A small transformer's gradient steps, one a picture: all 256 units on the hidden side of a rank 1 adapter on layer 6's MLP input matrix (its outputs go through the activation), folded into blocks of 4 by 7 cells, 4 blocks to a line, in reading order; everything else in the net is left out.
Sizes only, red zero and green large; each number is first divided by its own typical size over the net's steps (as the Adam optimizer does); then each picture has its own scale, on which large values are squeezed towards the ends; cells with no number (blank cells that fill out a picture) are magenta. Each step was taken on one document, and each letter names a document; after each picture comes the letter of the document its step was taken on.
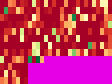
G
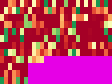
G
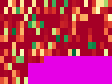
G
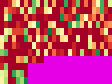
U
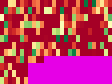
G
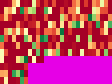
U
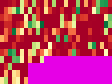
G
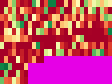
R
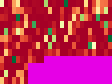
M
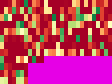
U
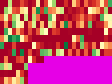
R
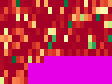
M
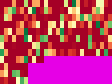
U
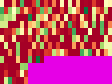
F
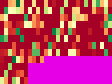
G
